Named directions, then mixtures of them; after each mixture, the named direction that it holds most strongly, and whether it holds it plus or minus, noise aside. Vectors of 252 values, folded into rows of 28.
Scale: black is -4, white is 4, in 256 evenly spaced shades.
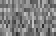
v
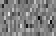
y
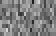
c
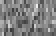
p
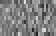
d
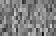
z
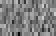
d, minus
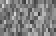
z, plus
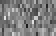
p, minus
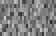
z, plus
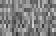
v, plus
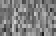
z, plus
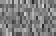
v, plus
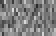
p, minus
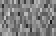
y, plus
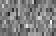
y, minus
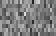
c, plus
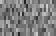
d, minus
